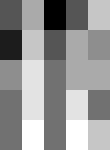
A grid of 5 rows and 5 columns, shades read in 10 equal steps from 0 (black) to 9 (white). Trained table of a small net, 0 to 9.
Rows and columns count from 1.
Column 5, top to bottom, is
7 5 6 4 7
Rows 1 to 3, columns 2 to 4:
6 0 3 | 7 3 6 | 8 4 6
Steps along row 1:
up down up up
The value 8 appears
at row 3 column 2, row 4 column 2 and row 4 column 4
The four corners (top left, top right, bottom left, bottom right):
3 7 4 7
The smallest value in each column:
1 6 0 3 4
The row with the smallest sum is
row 1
